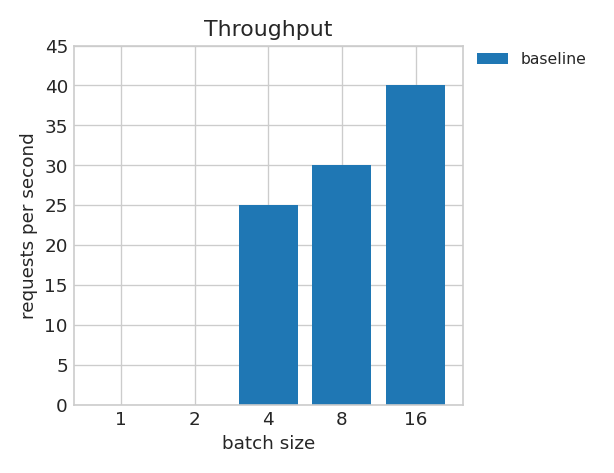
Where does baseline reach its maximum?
16
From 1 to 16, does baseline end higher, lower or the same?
higher
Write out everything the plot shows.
Title: Throughput
x-axis: batch size, ticks 1 2 4 8 16
y-axis: requests per second, ticks 0 5 10 15 20 25 30 35 40 45
Legend: baseline
Values:
baseline: 0 0 25 30 40
